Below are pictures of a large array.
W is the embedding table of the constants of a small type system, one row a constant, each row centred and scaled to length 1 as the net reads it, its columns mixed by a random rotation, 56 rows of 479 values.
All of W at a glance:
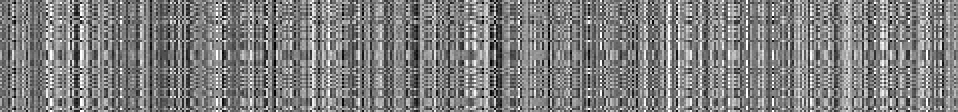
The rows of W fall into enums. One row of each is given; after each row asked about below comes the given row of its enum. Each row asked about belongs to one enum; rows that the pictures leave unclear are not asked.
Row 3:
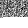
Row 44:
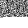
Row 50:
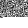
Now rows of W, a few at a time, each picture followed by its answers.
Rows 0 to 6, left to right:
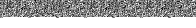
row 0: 3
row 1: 44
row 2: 50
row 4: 50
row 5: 3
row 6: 50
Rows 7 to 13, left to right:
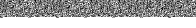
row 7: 50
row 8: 44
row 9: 50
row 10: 44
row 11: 44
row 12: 3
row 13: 50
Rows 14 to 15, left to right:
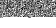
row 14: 3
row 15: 50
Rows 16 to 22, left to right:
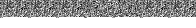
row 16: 3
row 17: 3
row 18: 3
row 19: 50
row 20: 44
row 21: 3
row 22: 3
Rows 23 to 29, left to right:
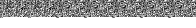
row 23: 3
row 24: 3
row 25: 50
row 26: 50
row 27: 50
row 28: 50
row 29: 50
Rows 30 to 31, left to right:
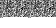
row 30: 3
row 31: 3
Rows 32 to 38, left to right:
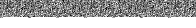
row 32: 3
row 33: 50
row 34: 44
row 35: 3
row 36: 44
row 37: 50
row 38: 3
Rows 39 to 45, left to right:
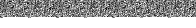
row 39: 50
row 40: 3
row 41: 50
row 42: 3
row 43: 50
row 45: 3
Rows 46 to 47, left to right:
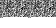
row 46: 3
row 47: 3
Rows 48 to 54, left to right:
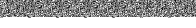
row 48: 44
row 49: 50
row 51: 50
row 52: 50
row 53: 3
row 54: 44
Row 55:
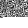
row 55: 50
